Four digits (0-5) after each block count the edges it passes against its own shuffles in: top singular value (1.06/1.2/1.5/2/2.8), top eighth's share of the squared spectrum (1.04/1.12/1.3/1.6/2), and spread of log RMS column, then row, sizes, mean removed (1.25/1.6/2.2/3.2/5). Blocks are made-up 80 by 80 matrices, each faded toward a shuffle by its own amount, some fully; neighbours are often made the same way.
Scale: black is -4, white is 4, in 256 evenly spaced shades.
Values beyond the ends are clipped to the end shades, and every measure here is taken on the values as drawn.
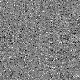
3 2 1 1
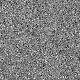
0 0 0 0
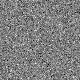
0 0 0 0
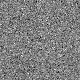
0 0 0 0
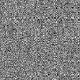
4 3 2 2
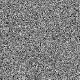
3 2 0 1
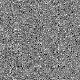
3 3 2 1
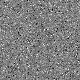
0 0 0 0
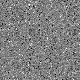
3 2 1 0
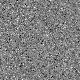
0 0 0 0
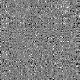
4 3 2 2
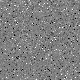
0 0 0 0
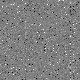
2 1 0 0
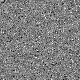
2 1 0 0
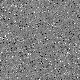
0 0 0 0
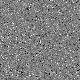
1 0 0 0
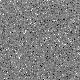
1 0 0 0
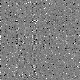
4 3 2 1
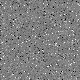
1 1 0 0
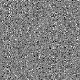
3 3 2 1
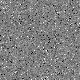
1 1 0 0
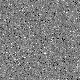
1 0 0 0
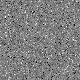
1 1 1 0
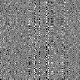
4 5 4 2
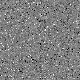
2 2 1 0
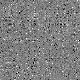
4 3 1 1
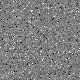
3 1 0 0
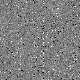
2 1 2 0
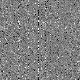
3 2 3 0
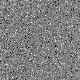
1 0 1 0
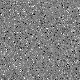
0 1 1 0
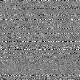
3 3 0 4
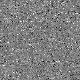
1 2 0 2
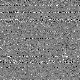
2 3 0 3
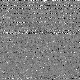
2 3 0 3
